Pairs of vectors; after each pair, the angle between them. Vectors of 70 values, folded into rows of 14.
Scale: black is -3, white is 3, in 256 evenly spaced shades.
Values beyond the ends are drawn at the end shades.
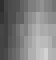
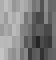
nearly opposite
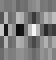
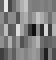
partly opposed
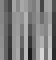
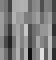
nearly parallel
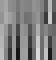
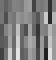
nearly opposite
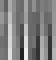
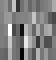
partly aligned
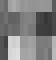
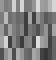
orthogonal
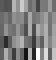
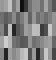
partly opposed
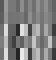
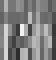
nearly parallel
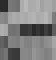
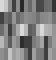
partly opposed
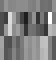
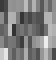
partly aligned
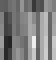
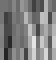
nearly parallel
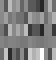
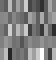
nearly parallel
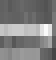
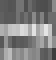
nearly parallel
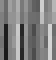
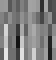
nearly opposite
